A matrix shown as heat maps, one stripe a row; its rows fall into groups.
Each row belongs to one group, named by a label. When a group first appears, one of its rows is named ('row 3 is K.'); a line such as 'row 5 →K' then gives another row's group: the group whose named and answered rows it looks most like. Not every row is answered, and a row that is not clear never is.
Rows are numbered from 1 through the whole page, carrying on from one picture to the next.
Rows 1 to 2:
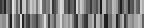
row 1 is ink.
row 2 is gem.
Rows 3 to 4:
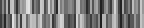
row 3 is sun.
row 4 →ink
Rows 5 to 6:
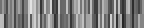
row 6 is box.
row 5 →box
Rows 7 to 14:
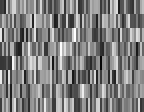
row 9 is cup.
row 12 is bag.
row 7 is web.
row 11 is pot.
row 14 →gem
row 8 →box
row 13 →ink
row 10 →sun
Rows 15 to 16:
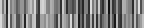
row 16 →bag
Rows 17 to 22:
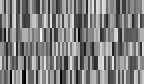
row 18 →gem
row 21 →bag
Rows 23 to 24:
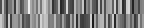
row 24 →bag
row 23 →box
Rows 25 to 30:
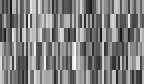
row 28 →cup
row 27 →ink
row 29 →cup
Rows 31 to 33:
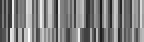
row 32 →sun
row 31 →sun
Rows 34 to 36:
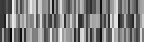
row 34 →pot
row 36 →sun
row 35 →web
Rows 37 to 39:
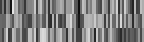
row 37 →web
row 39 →gem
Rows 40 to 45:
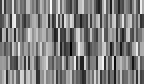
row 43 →ink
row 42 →box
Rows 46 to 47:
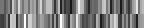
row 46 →ink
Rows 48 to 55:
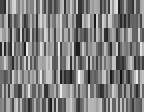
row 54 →sun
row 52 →box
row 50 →gem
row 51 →sun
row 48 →web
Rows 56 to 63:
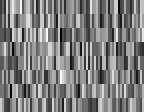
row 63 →cup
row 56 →web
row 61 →sun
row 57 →sun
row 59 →box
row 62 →web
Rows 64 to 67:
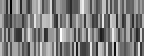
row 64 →ink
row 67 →bag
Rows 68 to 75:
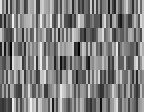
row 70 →cup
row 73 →bag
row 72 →web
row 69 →ink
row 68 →bag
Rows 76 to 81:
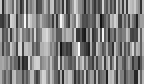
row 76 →cup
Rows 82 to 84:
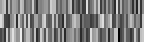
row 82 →bag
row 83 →cup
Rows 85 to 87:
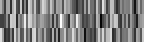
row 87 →cup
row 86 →pot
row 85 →gem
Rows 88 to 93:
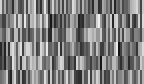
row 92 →ink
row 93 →gem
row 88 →cup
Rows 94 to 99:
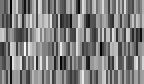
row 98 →web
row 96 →box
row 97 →pot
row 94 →web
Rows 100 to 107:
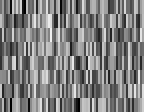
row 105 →bag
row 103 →box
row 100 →web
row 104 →gem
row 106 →cup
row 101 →box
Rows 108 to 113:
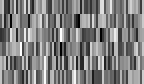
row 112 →bag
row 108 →cup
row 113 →cup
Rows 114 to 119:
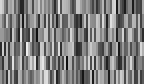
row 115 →gem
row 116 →gem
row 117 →sun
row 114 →box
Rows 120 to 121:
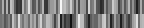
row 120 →sun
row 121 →ink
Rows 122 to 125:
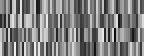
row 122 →gem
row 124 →bag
